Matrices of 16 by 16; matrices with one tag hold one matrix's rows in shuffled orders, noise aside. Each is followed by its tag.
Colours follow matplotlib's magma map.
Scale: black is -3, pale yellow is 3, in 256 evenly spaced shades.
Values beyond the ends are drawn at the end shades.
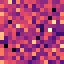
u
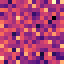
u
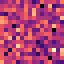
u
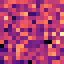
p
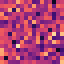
u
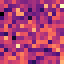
p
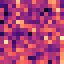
p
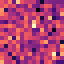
u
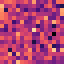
u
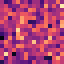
p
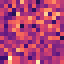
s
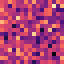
u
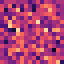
s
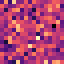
s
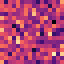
u
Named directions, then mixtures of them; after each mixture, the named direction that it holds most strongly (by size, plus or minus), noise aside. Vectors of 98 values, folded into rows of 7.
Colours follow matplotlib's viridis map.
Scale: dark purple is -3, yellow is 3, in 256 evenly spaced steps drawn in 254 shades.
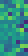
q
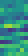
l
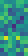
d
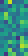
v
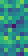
d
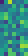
v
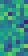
q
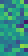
q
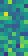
v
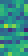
l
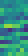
l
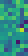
q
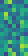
v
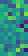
q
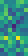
d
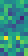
d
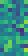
q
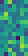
v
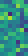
q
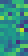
q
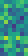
d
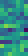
l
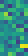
q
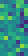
q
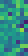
q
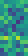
d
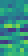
l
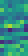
l
